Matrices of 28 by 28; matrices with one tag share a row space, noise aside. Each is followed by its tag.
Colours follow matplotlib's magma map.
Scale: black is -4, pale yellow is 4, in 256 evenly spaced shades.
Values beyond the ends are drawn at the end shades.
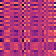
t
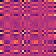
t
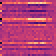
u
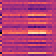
u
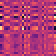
t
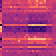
u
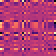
t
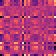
t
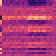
u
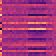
u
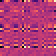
t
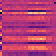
u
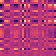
t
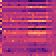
u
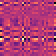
t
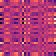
t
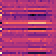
u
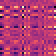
t
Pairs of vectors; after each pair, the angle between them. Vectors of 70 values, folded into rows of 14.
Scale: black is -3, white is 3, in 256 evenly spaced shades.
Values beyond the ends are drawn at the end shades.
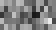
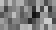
nearly parallel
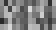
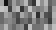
partly aligned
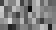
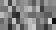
orthogonal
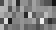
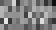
nearly parallel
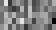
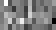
nearly parallel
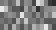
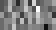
partly opposed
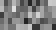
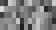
orthogonal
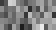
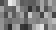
nearly parallel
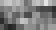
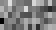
partly aligned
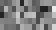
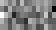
partly opposed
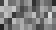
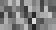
orthogonal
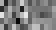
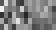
nearly opposite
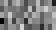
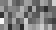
nearly opposite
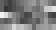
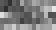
nearly parallel
